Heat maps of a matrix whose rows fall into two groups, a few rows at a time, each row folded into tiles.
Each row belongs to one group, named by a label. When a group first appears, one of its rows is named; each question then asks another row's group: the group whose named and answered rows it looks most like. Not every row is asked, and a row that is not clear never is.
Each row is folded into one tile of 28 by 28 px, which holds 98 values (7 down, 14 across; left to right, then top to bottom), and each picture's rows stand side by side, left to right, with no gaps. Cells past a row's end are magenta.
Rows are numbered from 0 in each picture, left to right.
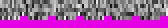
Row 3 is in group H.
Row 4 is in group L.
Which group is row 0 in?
H
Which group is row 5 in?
L
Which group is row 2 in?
H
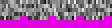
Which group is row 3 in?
H
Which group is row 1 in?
L
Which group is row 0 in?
L
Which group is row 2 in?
H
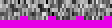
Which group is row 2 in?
L
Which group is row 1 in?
H
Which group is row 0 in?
H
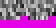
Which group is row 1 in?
H
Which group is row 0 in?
L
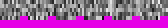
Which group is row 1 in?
H
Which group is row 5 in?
H
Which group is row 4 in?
L
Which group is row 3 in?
L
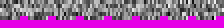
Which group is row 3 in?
L
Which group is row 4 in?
L
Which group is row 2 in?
L
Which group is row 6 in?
H
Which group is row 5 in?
H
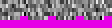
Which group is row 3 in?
H
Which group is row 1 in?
L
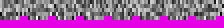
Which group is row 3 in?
L
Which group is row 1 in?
H
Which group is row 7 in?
H
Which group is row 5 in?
L
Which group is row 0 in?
L
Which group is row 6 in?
H
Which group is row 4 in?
L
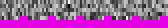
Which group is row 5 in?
L
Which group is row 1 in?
L
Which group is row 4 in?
L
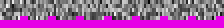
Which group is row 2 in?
L
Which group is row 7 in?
H
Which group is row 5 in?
L
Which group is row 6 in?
H
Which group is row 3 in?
L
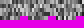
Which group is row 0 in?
L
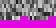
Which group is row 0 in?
L
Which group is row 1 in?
L
